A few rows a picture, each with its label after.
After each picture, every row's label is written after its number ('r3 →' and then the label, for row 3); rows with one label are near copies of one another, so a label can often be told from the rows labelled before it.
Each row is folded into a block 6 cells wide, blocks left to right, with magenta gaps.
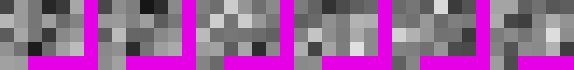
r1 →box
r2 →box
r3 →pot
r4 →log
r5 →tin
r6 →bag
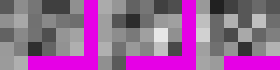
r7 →box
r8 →bag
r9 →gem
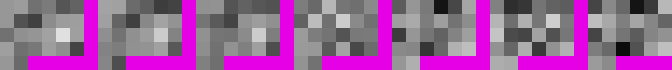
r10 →bag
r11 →bag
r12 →bag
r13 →pot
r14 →box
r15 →gem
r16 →box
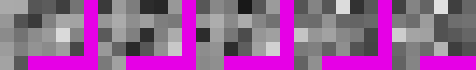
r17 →bag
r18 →box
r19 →box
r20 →tin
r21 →tin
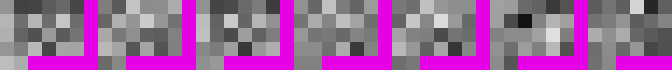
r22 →gem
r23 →pot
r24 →gem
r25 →pot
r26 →pot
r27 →bag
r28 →tin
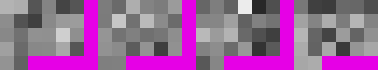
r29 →bag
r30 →pot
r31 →tin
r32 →gem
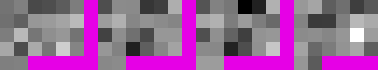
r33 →log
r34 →box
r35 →box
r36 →bag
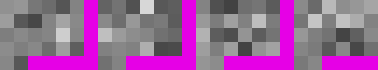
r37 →bag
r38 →tin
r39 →gem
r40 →pot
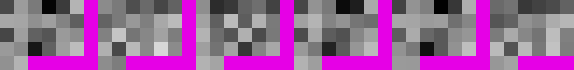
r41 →box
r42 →log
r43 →gem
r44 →box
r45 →box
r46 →log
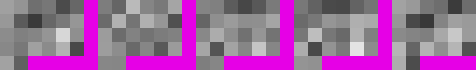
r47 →bag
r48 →pot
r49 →log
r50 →log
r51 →bag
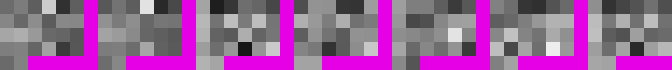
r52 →tin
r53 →tin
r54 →gem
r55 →box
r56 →bag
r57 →log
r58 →gem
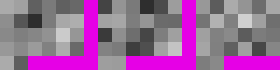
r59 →bag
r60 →box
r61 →pot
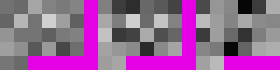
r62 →pot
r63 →gem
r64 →box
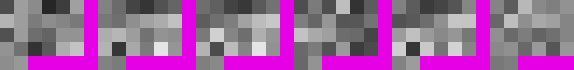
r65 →box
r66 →log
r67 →log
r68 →tin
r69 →log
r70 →pot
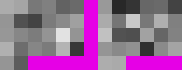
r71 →bag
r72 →gem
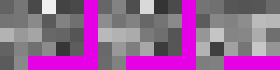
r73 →tin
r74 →tin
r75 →log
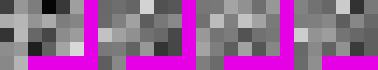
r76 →box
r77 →tin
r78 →pot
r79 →tin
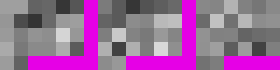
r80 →bag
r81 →log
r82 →pot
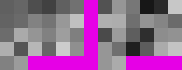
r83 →log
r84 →box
